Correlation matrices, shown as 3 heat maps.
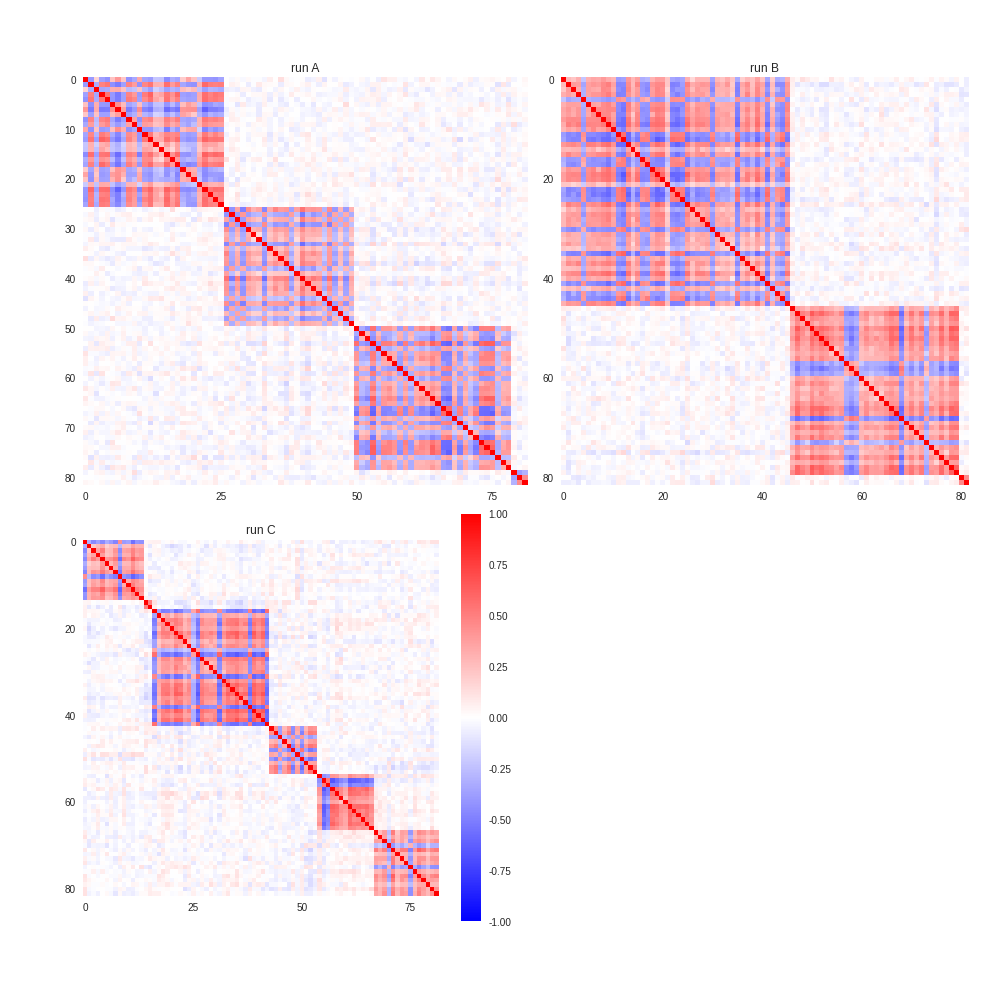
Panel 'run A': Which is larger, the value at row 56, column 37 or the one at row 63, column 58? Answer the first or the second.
the first
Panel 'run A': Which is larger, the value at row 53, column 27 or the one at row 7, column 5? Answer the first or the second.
the second
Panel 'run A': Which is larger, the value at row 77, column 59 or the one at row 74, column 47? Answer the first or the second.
the first
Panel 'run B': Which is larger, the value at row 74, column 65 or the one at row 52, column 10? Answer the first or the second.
the first
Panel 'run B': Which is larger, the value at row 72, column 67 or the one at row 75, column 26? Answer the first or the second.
the first
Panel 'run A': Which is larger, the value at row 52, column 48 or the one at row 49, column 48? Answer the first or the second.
the first
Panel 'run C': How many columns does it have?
82
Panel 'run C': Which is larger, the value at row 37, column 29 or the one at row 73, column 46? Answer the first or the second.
the first
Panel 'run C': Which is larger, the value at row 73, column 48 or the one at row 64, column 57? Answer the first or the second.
the second
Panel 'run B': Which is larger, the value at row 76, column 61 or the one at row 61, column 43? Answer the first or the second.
the first
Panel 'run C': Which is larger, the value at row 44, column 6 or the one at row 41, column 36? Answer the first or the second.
the second
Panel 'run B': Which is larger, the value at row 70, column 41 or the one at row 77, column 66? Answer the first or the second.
the second
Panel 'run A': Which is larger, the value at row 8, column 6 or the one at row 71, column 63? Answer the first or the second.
the second
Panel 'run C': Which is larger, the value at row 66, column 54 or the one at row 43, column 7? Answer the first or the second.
the first
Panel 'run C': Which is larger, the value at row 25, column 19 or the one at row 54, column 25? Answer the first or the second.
the second
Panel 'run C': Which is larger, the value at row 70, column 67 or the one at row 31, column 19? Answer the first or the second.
the first
